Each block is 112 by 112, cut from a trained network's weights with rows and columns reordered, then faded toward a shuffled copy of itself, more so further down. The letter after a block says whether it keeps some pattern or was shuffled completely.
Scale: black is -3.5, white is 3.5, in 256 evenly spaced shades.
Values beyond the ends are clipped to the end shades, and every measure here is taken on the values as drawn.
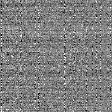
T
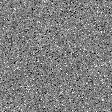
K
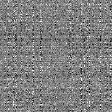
T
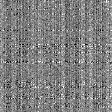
T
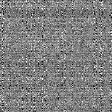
T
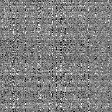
T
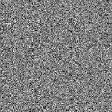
T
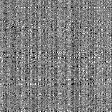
T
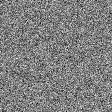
K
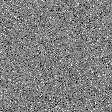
K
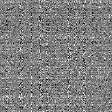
T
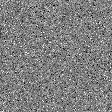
K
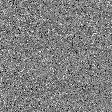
K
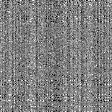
T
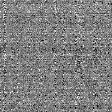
T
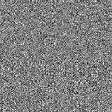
T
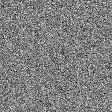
K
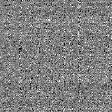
T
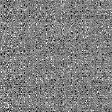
T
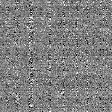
T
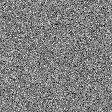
K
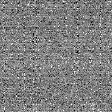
T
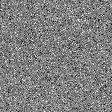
K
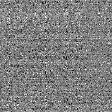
T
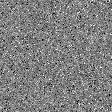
K
